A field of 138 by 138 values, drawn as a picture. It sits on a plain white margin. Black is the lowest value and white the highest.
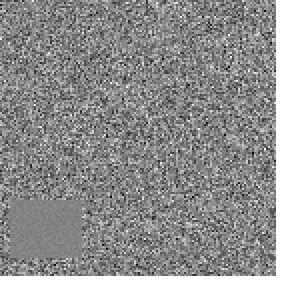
The values follow a bell shape. The bottom left is the calmest part. The texture is fine-grained noise. No single row or column stands out from its neighbours. In the bottom left lies a patch that is calmer than the rest.
